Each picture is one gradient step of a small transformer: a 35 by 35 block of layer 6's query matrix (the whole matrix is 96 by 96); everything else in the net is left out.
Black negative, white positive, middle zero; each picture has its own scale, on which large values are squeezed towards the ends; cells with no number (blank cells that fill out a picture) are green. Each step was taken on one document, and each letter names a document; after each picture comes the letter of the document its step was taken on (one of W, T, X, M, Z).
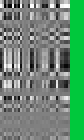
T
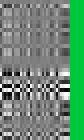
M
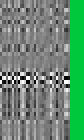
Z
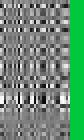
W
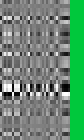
M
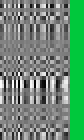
W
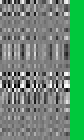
Z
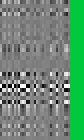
Z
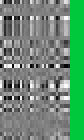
T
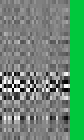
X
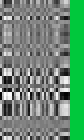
M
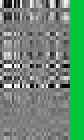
T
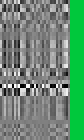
X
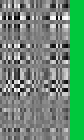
X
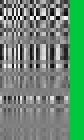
W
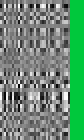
W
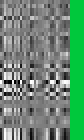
T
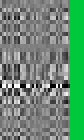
X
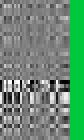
T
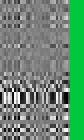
X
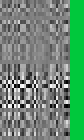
Z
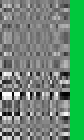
M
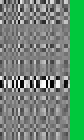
W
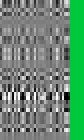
Z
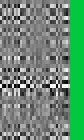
X
